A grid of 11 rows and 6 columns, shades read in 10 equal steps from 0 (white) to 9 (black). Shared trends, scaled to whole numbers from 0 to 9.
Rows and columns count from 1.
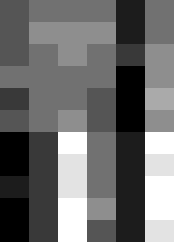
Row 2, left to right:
6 4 4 4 8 5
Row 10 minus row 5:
2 2 -5 -2 -1 -3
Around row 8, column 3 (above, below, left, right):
0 1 7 5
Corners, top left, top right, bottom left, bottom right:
6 5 9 1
